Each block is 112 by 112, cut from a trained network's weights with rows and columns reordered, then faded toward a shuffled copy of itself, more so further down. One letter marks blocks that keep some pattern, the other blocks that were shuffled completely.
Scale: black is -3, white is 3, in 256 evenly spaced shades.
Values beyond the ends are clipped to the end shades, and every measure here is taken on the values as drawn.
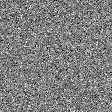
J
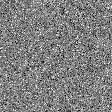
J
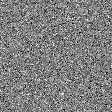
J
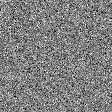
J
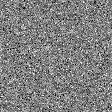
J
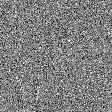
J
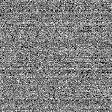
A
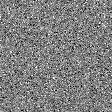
J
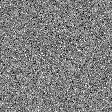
J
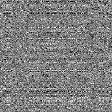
A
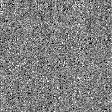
A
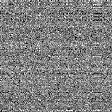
A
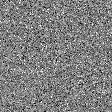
J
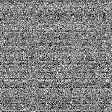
A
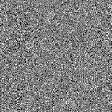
A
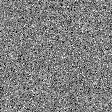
J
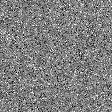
J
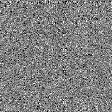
A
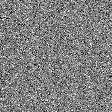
J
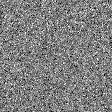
J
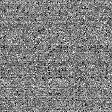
A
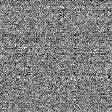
A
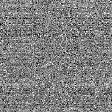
A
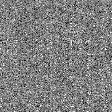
A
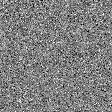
J
